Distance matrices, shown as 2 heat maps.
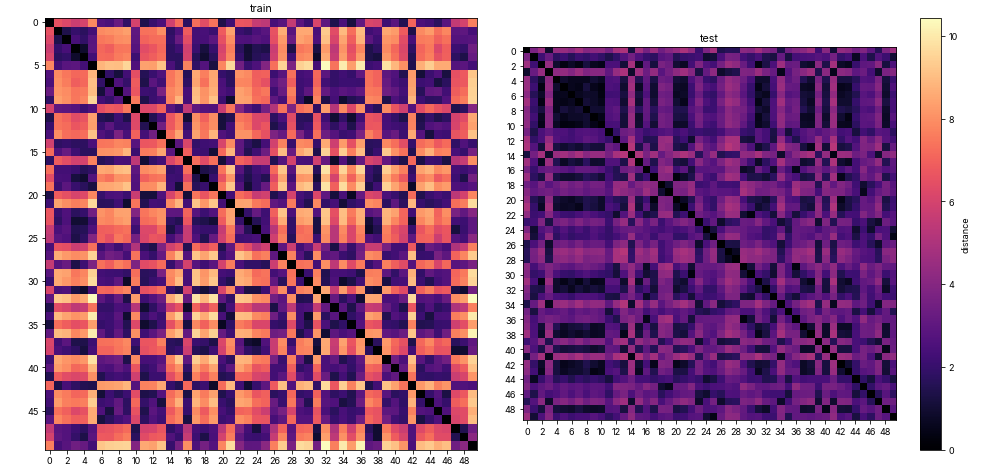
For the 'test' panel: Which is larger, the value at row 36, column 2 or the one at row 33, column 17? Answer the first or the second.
the first
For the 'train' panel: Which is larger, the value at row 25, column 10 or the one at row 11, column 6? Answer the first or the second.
the first
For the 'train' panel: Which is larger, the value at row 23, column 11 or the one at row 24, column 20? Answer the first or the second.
the first
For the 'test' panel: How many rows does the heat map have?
50
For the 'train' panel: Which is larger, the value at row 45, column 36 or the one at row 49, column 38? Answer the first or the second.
the second
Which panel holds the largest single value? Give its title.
train
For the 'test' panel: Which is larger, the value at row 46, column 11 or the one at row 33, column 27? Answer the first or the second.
the second
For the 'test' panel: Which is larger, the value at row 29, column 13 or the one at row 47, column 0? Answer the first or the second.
the first
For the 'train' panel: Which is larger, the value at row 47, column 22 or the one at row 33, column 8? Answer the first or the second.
the first
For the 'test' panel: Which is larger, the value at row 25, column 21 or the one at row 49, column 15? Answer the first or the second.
the second
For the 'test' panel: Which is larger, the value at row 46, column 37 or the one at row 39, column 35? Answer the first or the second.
the first
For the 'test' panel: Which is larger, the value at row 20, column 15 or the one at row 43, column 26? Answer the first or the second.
the second
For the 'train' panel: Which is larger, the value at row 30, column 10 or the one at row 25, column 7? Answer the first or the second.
the first
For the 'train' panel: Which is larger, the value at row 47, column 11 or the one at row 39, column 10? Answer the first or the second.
the second
